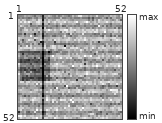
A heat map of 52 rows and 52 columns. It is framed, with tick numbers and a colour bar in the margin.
Column 13 differs from the columns beside it. The halves do not mirror each other. In the middle left lies a patch that is lower than the rest. Stripes running across repeat 12 times from top to bottom. The middle left is the ninth with the lowest average.
